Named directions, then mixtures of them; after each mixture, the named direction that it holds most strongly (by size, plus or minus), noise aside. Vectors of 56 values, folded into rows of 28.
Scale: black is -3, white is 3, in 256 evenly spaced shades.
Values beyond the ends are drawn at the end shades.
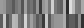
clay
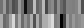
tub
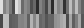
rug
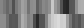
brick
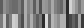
clay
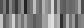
tub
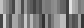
clay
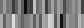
tub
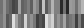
clay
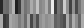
rug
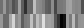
tub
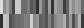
rug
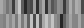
tub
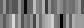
tub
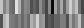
rug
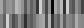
clay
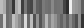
clay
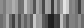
tub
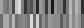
rug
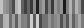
rug
